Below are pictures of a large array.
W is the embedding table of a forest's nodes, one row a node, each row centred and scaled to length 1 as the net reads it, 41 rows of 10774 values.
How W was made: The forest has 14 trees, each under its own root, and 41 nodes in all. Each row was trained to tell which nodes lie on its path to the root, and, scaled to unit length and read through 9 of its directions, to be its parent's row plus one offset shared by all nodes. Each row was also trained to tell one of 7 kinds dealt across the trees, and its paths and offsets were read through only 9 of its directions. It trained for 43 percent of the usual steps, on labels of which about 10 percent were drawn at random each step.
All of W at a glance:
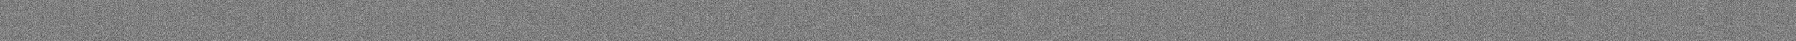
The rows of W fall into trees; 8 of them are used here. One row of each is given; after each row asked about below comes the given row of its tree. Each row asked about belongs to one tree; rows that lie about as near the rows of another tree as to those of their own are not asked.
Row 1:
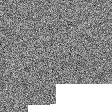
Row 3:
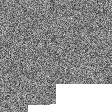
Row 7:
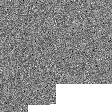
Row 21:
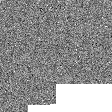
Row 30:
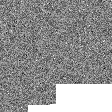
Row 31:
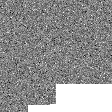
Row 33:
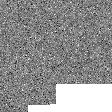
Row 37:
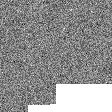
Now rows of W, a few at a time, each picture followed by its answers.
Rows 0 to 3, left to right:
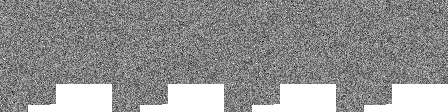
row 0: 31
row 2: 37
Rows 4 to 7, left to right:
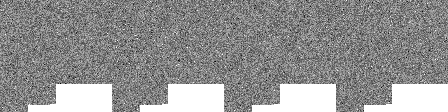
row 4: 30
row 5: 37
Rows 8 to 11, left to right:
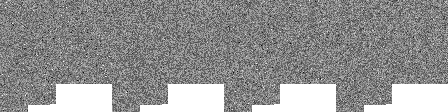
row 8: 3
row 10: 33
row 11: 7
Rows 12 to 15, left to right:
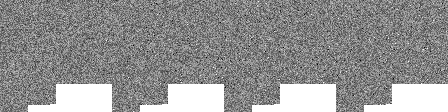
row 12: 33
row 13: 3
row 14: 3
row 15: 7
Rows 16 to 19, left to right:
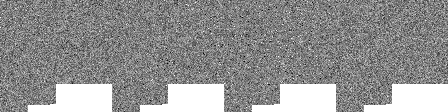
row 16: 21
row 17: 21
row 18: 21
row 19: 37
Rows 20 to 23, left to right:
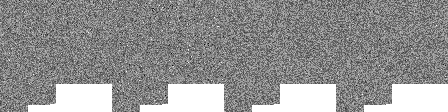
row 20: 1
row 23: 33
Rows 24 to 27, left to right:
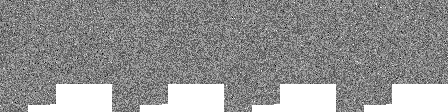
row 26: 30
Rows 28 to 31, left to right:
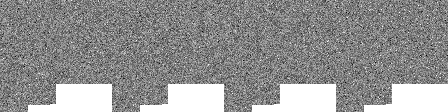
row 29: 7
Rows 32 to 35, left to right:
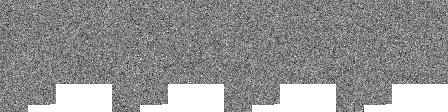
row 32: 33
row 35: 31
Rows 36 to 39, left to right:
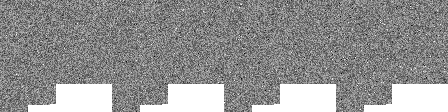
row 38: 37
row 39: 3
